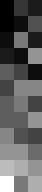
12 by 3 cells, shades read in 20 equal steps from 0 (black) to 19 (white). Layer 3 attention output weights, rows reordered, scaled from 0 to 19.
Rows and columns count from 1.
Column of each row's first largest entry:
2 3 2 3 1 2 2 3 1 1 1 1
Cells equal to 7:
4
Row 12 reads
19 9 13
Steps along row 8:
same up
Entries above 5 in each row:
0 1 1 1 1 2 2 3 2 3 3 3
